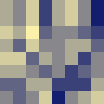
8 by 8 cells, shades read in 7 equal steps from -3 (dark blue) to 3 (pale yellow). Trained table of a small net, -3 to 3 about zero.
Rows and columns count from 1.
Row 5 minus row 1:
1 2 -3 3 -1 -1 -2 3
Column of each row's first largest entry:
3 3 3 3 1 1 3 4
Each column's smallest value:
-1 -1 -1 -2 -3 -2 -2 -3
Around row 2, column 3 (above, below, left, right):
2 3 0 -2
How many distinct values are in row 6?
4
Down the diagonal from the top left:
1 0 3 0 0 -2 -2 2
